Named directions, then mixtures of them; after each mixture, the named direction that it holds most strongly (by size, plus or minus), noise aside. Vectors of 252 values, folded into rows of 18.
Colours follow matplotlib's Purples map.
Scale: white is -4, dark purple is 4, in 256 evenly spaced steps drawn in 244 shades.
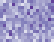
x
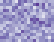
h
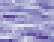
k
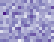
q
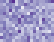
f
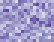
h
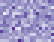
q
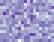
q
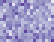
x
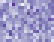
x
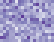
h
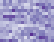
k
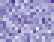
f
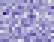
q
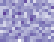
q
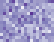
f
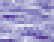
k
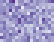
f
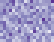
f
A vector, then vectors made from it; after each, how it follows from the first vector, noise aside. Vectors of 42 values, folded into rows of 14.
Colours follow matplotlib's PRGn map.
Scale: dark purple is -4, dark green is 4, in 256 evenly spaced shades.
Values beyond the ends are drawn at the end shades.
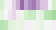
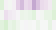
shrunk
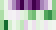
scaled up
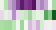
scaled up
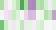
sign-scrambled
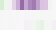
partly zeroed
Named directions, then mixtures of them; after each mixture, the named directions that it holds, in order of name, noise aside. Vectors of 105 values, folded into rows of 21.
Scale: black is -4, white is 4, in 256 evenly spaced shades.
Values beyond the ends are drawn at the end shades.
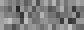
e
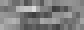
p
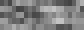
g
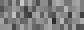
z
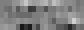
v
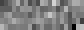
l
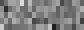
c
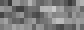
g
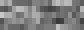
g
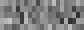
e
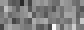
c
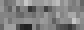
v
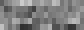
c, v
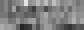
v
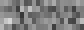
e, p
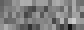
e, v, z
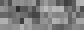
e, g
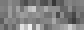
v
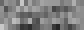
c, p, v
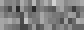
e, v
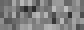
p, z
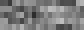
g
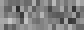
e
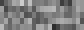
c, g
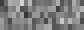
c, e, z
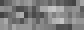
g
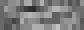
p
